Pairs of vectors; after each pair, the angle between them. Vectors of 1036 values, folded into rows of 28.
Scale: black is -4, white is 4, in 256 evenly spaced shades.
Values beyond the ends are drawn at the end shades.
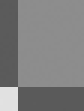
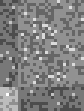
partly aligned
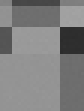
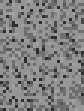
orthogonal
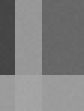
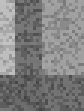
nearly opposite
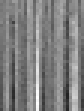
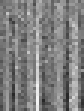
nearly parallel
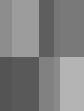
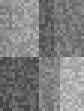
nearly parallel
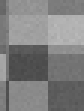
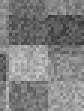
nearly opposite
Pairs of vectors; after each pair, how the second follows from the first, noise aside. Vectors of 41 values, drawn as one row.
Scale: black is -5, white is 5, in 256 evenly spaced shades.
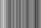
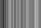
negated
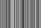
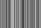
copied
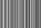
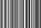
scaled up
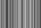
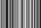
scaled up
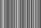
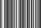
scaled up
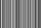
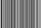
negated
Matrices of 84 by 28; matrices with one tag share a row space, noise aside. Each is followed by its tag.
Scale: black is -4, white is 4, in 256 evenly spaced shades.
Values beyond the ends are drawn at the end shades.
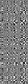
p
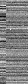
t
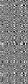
p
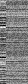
t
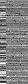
t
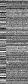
t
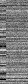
t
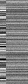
t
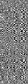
p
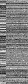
t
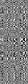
p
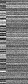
t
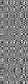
p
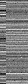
t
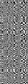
p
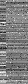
t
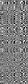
p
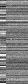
t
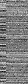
t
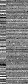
t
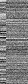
t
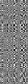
p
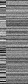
t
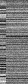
t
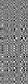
p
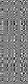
p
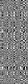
p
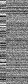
t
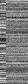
t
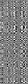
p
